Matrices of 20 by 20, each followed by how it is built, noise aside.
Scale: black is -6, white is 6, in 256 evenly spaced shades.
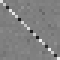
diagonal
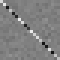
diagonal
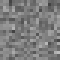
low rank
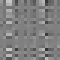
low rank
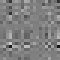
low rank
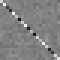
diagonal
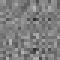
low rank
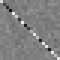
diagonal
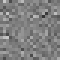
low rank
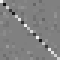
diagonal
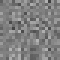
low rank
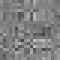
low rank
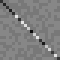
diagonal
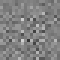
low rank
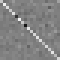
diagonal
